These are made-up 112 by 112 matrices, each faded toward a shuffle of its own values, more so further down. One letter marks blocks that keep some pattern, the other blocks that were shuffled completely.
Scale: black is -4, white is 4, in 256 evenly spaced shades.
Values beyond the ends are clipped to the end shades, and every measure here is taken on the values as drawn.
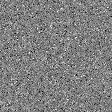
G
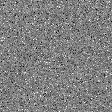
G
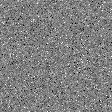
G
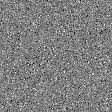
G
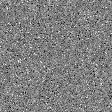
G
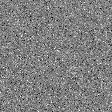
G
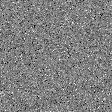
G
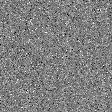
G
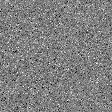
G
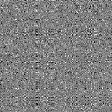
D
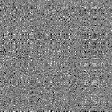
D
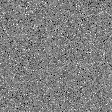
G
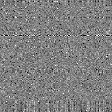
D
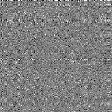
D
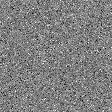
G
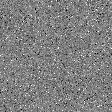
G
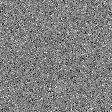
G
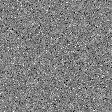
G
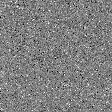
G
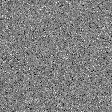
G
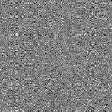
D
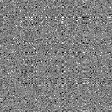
D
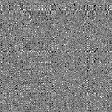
D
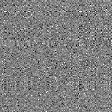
D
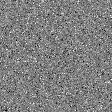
G
